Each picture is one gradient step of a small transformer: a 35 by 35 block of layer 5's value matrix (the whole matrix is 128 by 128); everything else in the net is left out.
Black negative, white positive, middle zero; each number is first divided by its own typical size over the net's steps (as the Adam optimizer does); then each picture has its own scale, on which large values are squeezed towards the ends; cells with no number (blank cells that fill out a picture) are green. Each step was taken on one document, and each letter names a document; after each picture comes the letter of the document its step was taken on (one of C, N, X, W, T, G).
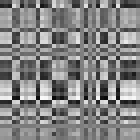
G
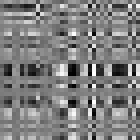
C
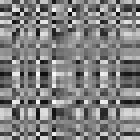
G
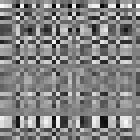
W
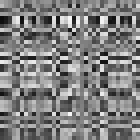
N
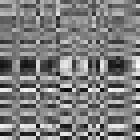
N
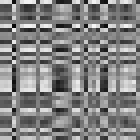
N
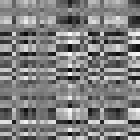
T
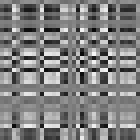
W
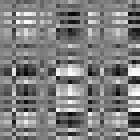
C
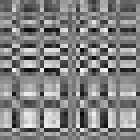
W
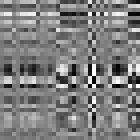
C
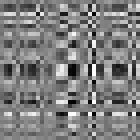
C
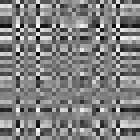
G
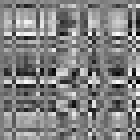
C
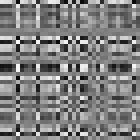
T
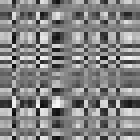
G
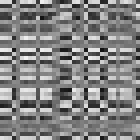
N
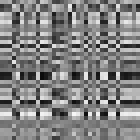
G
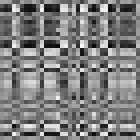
W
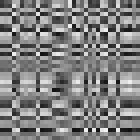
G
